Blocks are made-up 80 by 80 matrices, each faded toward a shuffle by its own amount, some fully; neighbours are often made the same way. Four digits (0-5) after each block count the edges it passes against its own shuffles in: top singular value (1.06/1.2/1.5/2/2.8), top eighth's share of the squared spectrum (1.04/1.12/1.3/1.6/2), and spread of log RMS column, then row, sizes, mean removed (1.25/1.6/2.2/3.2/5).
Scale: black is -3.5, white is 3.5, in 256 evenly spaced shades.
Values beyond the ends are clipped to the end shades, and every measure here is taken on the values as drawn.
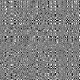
5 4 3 3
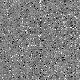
3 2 1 0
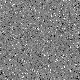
2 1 0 0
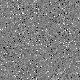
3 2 1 0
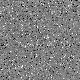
1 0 0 1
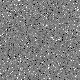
0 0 0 0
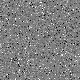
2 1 0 0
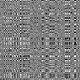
5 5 4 4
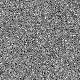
0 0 0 0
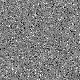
2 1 0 0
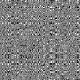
5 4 3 3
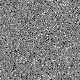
0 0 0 0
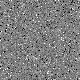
0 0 0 0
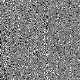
1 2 3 0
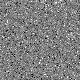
0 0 0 0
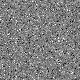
0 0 0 0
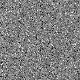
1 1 2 0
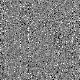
1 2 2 0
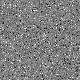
0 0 0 0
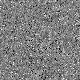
0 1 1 0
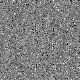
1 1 0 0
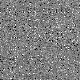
1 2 2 2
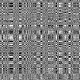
5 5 4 4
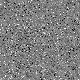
2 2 0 1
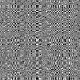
5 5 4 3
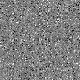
3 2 0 0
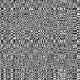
5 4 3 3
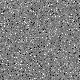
2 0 0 0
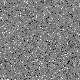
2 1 0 0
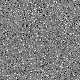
2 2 0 0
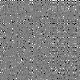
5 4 2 2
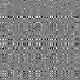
5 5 3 4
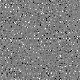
4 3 1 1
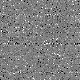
4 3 1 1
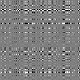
5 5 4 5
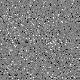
3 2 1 1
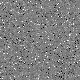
2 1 0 0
